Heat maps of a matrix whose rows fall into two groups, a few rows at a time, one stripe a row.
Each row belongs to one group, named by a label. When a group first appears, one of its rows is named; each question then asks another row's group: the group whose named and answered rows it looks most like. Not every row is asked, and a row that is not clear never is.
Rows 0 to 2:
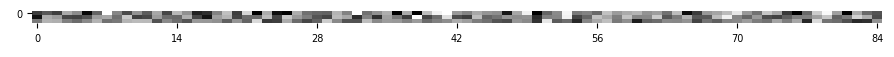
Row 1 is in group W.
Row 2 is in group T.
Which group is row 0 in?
W
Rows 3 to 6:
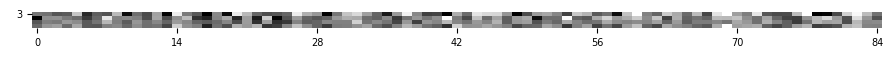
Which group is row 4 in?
W
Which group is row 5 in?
W
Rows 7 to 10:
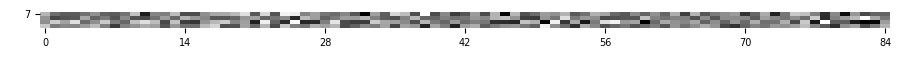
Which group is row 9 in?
T
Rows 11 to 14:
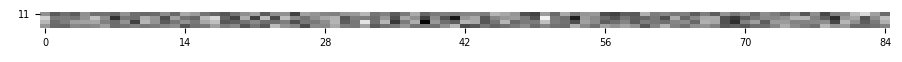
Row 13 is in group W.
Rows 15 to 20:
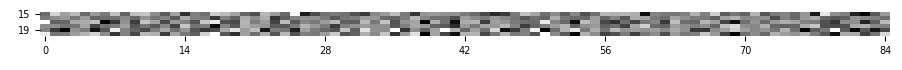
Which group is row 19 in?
W
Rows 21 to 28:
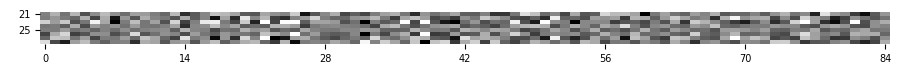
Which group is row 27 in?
T
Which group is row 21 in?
T
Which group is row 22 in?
T
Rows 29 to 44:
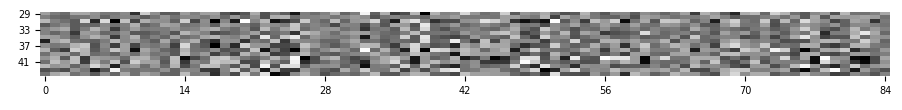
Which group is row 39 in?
T
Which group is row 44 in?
T
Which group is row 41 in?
T
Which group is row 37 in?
T
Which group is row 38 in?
W
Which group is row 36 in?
W
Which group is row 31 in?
T
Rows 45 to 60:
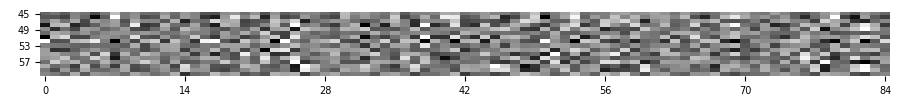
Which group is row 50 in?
T
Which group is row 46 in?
W
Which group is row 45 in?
W
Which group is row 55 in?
T
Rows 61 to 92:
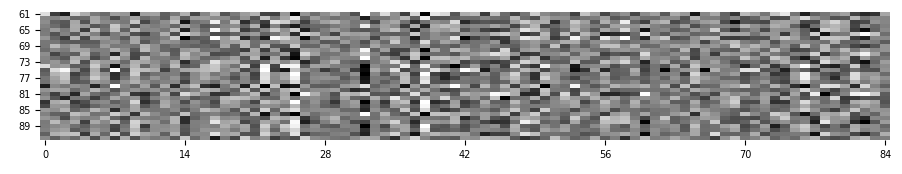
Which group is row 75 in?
T
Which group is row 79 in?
W
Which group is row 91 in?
T
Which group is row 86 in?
W
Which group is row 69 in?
T
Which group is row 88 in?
T
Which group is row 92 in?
T
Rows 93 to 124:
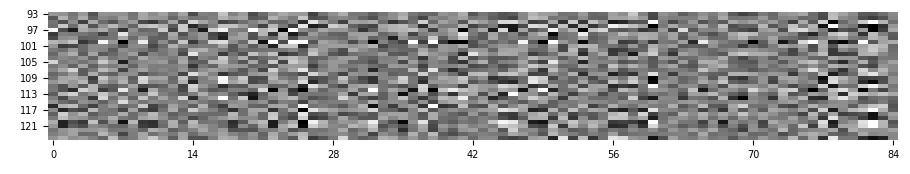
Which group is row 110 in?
T
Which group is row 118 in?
T
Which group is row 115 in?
W
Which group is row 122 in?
W
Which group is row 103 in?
T
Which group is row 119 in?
T
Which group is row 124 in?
T
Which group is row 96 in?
T
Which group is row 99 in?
W
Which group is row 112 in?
W
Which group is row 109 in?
T
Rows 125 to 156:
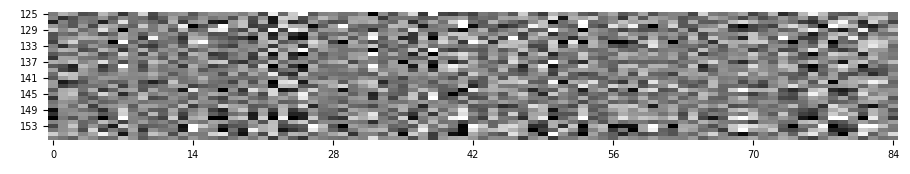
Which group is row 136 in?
W
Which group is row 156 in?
W
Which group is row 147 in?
T
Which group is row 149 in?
W
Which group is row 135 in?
W
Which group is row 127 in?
W
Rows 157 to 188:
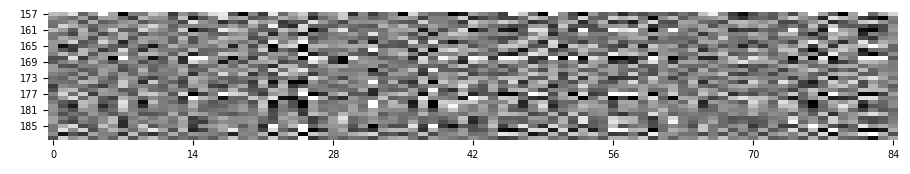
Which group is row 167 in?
T
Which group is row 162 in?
W
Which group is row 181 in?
W
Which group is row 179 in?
W
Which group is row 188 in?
T
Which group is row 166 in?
W
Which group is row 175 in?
W
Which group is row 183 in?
T
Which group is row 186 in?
T
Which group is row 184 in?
T
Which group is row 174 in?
W
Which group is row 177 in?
T
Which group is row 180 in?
W
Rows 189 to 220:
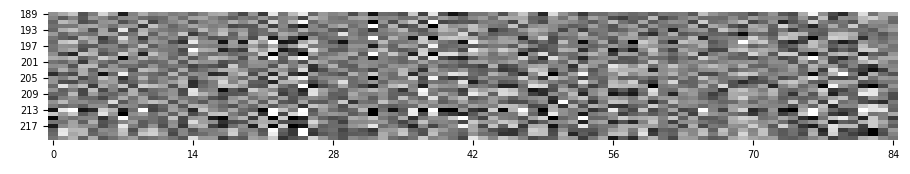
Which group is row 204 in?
W
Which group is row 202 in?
T
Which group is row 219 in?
T
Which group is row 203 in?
T
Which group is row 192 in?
W
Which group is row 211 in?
T
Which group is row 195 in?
W
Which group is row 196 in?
T
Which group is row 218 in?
T
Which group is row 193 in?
T
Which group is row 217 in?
W
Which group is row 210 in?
W
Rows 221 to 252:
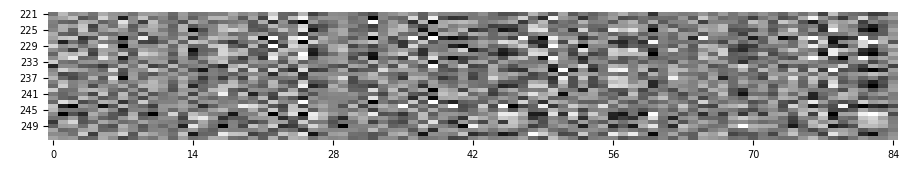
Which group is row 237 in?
T
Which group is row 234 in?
W
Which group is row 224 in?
T
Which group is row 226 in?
W
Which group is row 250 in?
W
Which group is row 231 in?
T
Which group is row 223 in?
W
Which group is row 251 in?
T
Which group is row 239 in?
T
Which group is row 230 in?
T
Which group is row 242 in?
W
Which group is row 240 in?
W
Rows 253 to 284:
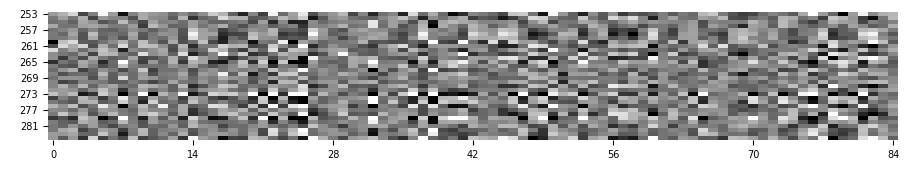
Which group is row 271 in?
T
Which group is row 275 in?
W
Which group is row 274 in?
W
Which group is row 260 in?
W
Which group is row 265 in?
W
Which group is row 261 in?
T
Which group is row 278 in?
T
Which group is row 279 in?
W
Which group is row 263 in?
T
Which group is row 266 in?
W
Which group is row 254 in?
T
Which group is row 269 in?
T
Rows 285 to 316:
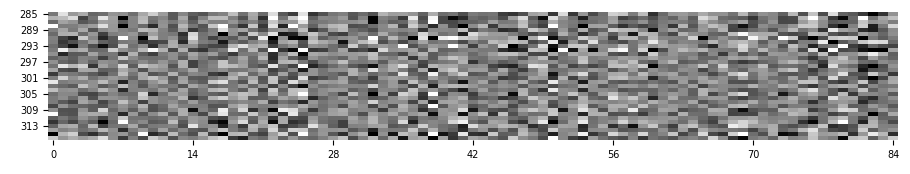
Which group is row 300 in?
W
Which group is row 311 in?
W
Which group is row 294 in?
T
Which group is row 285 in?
T
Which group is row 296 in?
W
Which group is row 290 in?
T
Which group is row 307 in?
W
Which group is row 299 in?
W
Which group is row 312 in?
W
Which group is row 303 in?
W
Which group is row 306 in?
T
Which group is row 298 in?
T
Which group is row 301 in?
T
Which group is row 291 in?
W
